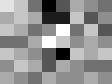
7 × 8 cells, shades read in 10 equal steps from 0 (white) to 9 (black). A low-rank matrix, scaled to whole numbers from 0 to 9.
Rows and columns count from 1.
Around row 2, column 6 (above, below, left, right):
3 5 8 6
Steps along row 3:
up up down down up down up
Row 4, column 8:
4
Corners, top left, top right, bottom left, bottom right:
1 5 3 4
